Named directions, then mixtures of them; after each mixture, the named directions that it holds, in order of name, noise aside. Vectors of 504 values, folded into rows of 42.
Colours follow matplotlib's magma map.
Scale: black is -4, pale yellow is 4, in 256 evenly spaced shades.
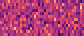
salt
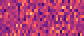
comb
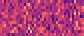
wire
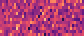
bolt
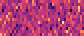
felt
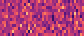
comb, wire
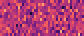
comb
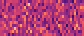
salt, wire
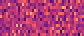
comb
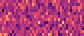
felt, salt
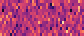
felt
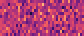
comb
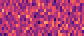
felt, salt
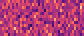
salt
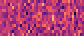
comb, wire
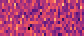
bolt, salt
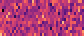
bolt, felt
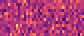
bolt, comb
